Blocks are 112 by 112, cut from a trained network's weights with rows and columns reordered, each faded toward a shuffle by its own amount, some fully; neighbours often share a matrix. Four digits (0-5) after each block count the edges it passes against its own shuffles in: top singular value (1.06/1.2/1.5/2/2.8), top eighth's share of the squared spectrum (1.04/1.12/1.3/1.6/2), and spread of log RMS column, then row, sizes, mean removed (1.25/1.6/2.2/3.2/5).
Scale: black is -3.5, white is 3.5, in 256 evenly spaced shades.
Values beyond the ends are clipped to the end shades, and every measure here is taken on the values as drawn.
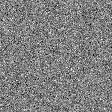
0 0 0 0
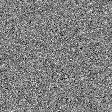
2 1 0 0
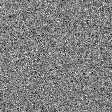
0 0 0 0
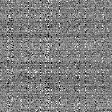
4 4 4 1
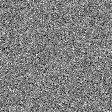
1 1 0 0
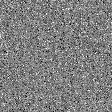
0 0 0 0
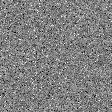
0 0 0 0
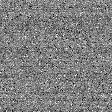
2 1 1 0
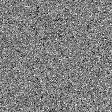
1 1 0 0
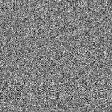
4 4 0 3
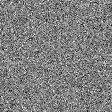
2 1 0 0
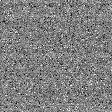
2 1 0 0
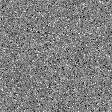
0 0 0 0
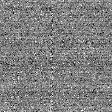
3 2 2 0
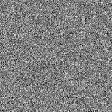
4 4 0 2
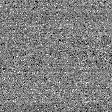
2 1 1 0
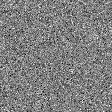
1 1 0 0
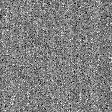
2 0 0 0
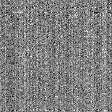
4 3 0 3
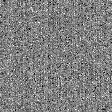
3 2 0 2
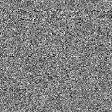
3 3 1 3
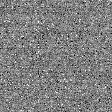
2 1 1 0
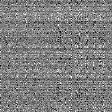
4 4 4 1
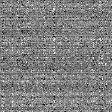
4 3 3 1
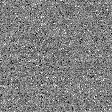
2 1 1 0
